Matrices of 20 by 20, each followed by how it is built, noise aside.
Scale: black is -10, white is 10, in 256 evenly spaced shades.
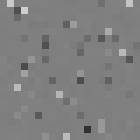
sparse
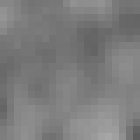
smooth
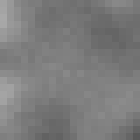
smooth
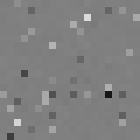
sparse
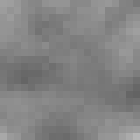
smooth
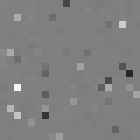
sparse
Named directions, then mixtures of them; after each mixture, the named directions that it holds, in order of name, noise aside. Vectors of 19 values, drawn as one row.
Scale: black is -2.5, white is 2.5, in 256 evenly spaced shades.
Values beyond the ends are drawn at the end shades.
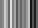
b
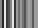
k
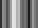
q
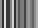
k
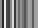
k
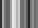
q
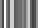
b, k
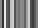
b, k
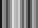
q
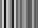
k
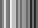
b, q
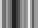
q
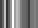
k, q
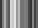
b, q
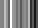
b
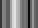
q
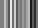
b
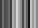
b, q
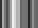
q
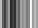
b, q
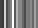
k, q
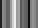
q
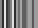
k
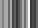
b, q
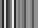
k
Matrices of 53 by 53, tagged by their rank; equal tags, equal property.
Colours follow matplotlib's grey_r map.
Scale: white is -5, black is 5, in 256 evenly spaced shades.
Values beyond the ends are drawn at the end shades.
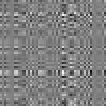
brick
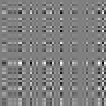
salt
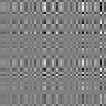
salt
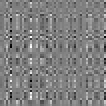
brick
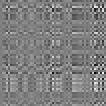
brick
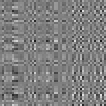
brick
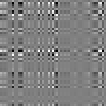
salt
